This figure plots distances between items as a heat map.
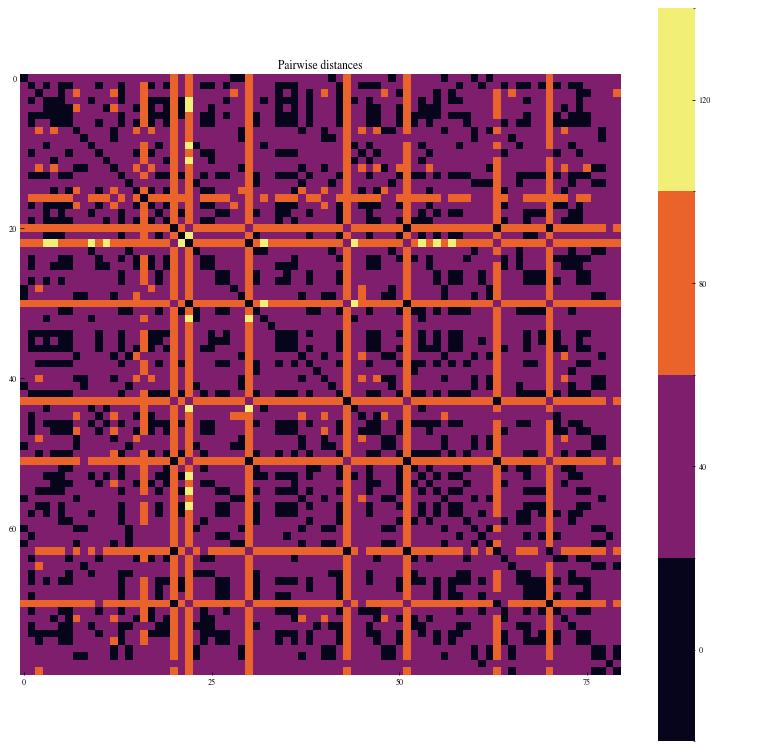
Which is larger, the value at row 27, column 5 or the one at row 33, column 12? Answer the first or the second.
the second
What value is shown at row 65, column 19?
40
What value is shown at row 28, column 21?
40
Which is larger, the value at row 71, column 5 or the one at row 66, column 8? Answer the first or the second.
the second
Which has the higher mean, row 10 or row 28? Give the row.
28
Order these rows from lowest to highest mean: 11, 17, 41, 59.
17, 59, 41, 11
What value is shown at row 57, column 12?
40
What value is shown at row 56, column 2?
40
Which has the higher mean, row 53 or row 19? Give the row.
53
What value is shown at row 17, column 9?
40
